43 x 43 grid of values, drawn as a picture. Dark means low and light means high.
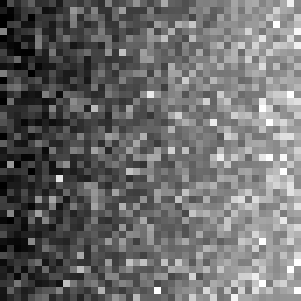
Slope: up to the right. Odd rows or columns: none. Grain: fine. Histogram: bell-shaped. Average level on the scale: 40%.
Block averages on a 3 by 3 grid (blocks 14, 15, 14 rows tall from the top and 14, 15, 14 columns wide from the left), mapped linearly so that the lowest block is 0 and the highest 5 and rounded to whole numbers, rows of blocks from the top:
0 2 5 / 0 2 5 / 0 3 5
